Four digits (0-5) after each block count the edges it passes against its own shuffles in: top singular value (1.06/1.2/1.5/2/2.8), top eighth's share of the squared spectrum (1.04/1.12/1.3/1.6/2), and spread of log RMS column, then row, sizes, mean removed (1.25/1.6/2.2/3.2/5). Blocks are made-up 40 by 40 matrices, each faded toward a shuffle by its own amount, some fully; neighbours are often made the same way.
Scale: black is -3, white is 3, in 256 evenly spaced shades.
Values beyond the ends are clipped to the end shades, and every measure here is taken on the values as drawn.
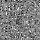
2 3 2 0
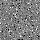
0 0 1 0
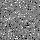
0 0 0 0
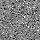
0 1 0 0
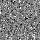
1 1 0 0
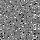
2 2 1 0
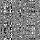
3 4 3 1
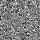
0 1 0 0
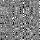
3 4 3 1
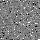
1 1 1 0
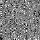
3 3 2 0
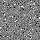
1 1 0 0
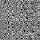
3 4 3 1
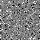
2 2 1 0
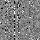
3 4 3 0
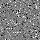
0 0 0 0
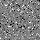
0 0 0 0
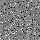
0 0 0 0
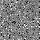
2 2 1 0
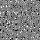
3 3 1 0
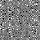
3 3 2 1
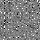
3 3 2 1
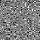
3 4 2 2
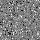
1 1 0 0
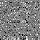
3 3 1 2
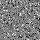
0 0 0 0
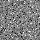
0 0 0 0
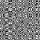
4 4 3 3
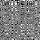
4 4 2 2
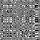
4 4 3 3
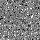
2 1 0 0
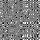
4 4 2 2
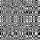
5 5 3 3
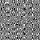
4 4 2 2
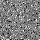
2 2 0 0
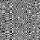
4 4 3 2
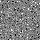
0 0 0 0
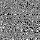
2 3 2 2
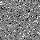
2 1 0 0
